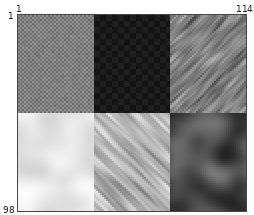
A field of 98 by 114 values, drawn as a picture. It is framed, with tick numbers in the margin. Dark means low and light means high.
The table splits into 2 rows of 3 panels. Panel 1,1: middling, checkered. Panel 1,2: very low, checkered, faint in contrast. Panel 1,3: middling, slanting up to the right. Panel 2,1: very high, smooth, faint in contrast. Panel 2,2: high, slanting down to the right. Panel 2,3: low, smooth.
